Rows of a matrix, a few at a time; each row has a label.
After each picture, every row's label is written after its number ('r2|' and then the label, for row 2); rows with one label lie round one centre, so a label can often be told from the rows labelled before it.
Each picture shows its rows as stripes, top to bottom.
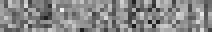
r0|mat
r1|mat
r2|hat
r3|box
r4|box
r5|hat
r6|mat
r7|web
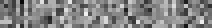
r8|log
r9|web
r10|log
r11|log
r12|box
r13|box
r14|log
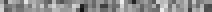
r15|mat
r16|web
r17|web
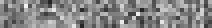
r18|box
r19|mat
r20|web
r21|box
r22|hat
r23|web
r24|web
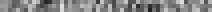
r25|box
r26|hat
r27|hat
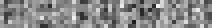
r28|web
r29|mat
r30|hat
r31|web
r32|web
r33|mat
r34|box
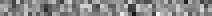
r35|log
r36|box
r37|box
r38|mat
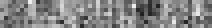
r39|hat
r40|hat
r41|hat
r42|hat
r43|web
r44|log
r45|web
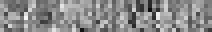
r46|hat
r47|hat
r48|hat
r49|mat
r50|mat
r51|box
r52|mat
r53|web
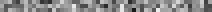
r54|box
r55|web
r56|mat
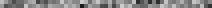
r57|hat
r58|web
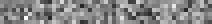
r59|box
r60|web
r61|log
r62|hat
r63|mat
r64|web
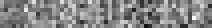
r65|hat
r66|web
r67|mat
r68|hat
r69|hat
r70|web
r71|log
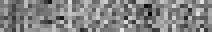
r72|box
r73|log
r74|hat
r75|hat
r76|log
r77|box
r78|log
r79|web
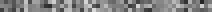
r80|log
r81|box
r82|log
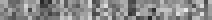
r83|box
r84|box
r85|mat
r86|box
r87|hat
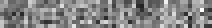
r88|hat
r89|hat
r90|web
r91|log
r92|web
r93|box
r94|web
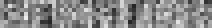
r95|web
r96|mat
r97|box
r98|mat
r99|mat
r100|box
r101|box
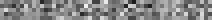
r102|box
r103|log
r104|box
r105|web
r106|box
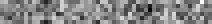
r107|box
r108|hat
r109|hat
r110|log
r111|web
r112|box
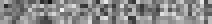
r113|box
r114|web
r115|hat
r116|web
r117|box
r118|box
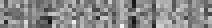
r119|mat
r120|mat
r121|box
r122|web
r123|box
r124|mat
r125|mat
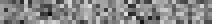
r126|log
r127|box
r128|mat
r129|box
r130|hat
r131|web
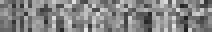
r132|web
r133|log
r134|box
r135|hat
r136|log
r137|log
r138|log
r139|log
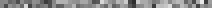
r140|box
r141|mat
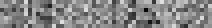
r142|mat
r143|box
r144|log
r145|mat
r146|box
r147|hat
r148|log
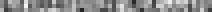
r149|mat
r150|mat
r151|web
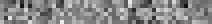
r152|log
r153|log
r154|mat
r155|box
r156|mat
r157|hat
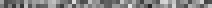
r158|web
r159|log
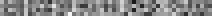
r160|mat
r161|web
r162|mat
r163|log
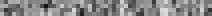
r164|mat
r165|box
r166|web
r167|web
